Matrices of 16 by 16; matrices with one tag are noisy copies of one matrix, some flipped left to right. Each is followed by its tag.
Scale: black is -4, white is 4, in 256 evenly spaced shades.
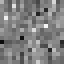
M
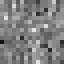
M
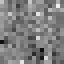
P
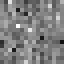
M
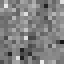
P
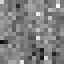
P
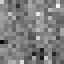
P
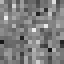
M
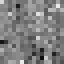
P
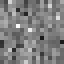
M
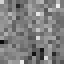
P
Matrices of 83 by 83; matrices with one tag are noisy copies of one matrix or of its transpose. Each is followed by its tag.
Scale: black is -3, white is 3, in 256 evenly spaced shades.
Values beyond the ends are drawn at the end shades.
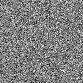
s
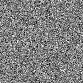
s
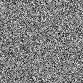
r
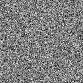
s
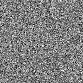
s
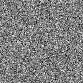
s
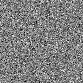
s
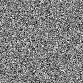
s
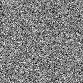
r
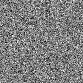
s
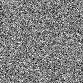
r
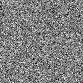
r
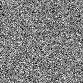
r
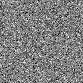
r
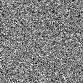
r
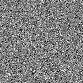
s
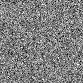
r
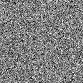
r
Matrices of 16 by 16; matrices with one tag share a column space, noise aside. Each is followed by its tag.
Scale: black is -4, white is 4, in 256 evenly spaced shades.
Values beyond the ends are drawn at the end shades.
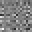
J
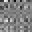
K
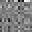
K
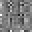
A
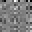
K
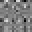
K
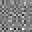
J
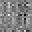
A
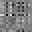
A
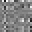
K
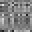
A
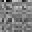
K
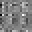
A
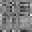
A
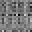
A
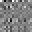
K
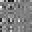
K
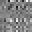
K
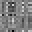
A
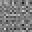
J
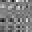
K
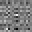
J
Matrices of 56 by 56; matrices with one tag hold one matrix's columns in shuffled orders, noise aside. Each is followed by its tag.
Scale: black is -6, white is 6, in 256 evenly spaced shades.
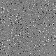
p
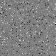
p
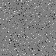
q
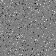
q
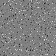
q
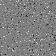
q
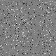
p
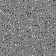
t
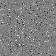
p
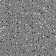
t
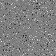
q
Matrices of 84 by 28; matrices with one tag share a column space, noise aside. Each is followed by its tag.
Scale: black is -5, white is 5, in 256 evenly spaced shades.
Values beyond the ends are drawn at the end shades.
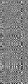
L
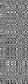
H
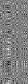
H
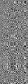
L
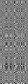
L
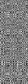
H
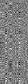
H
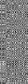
H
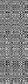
H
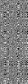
H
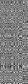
L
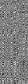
H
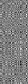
H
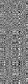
H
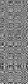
L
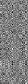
H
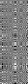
L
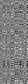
H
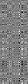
H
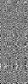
L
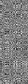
H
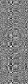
L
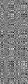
H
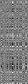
L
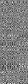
L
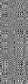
H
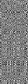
H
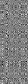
H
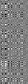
H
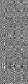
L
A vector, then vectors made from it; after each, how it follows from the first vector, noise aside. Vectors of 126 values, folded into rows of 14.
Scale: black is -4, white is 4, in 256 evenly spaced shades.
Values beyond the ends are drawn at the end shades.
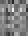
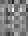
copied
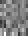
wrapped around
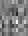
wrapped around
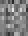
copied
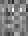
copied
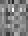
copied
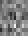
wrapped around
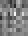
wrapped around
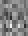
wrapped around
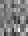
wrapped around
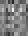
copied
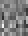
wrapped around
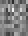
copied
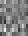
wrapped around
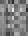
copied
